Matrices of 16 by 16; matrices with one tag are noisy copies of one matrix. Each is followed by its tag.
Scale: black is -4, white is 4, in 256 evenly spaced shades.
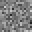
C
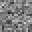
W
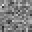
W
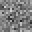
C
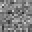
W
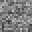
W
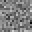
C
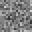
C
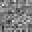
W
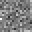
C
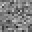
W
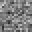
W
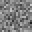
C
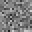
C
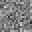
C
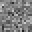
W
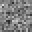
W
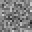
C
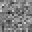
W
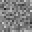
C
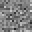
C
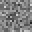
C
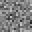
C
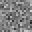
C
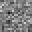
W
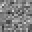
W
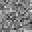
C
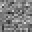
W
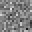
C
